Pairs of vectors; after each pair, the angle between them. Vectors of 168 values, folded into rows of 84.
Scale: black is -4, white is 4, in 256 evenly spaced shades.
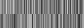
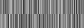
orthogonal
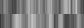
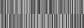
orthogonal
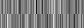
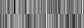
orthogonal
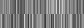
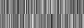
partly aligned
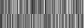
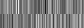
partly aligned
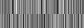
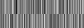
nearly opposite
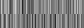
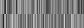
orthogonal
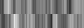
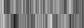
nearly opposite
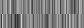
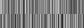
partly aligned
